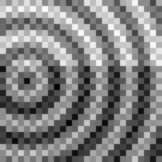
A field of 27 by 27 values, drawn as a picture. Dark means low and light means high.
Seam: horizontal, 40% of the way down, the top part higher. Average level on the scale: 50%. Rings: centred on the middle left.
